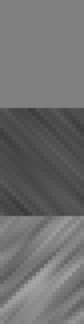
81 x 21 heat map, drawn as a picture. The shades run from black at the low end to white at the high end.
It is made of 3 by 1 panels. Panel 1,1: middling, flat. Panel 2,1: low, slanting down to the right, faint in contrast. Panel 3,1: middling, slanting up to the right.
